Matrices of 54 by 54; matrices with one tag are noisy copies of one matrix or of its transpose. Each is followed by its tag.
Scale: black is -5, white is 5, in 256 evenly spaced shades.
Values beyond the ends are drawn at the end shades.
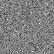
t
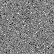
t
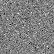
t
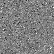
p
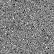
t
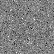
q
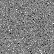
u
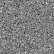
p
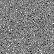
u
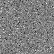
p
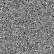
p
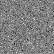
q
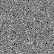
q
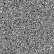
p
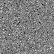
p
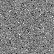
q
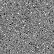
t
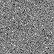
t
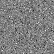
u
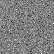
u
